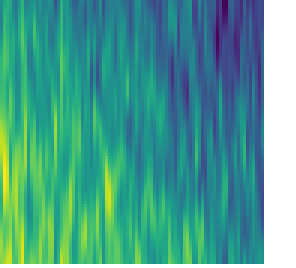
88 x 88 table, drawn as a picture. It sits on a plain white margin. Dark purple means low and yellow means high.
The grain runs up and down. The top right is the ninth with the lowest average. The halves do not mirror each other. There is an overall slope up to the bottom left.
